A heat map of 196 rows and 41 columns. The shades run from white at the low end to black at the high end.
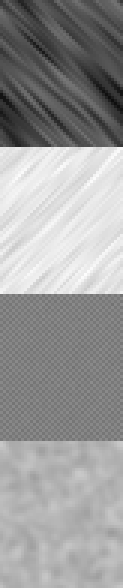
It is made of 4 by 1 panels. Panel 1,1: high, slanting down to the right. Panel 2,1: very low, slanting up to the right, faint in contrast. Panel 3,1: middling, checkered, faint in contrast. Panel 4,1: low, blotchy, faint in contrast.
